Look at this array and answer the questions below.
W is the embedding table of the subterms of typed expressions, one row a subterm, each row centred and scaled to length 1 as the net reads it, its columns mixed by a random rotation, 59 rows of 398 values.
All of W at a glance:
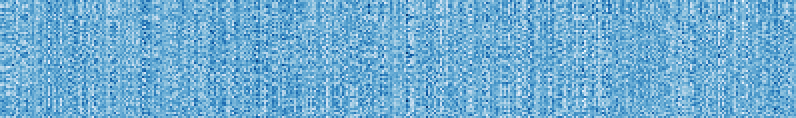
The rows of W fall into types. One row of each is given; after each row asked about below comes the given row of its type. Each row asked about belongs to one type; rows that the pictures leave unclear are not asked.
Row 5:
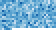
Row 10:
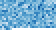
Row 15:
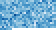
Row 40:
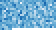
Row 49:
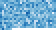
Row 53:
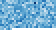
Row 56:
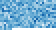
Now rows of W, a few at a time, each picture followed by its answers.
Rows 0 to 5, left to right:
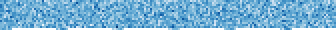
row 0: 56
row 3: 53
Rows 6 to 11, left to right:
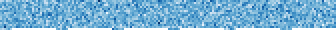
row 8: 15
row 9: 15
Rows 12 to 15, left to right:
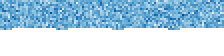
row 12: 56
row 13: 40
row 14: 56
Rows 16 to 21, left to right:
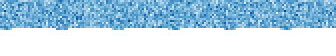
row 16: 49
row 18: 56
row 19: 5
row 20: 49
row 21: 49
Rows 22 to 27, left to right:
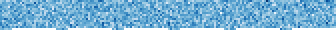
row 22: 53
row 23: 10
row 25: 49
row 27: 15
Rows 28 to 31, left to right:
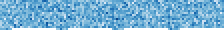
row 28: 10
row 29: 56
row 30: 40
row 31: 49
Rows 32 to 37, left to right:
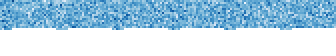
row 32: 5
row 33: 53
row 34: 15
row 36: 40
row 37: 53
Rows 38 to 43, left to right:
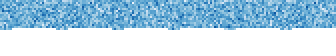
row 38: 56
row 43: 53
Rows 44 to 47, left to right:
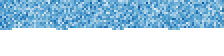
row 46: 53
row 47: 53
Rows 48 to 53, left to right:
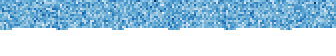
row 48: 56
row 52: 49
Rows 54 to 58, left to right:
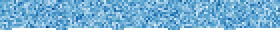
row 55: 5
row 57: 5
